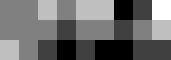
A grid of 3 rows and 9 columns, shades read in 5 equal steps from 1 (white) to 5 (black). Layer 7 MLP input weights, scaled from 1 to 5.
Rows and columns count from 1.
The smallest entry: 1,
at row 1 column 9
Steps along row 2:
same same up down same up down down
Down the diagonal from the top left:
3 3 4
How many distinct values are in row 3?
4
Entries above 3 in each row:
2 2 7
